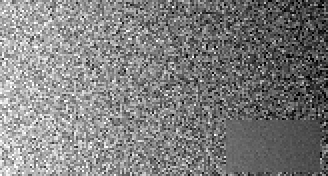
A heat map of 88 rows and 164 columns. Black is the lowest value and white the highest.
Calmest part: bottom right. Average level on the scale: 50%. Slope: up to the left. Odd rows or columns: none. Odd patch: calmer, in the bottom right.
